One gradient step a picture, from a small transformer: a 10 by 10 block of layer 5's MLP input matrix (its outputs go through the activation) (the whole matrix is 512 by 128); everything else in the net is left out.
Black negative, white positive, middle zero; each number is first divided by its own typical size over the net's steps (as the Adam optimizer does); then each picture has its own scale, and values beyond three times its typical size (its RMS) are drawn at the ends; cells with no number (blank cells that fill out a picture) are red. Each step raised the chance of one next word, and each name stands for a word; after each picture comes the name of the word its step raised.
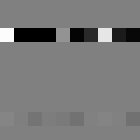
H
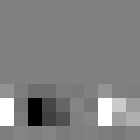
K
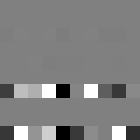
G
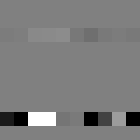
H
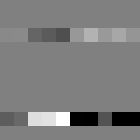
H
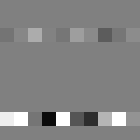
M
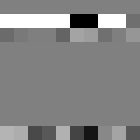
H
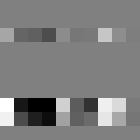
K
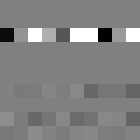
G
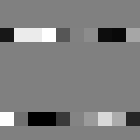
G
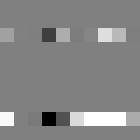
K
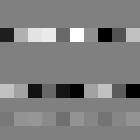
G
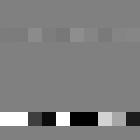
M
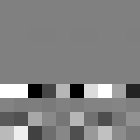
H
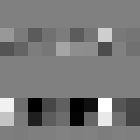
K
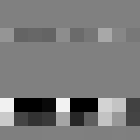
K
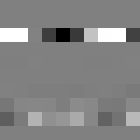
M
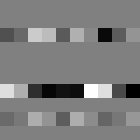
G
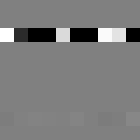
H
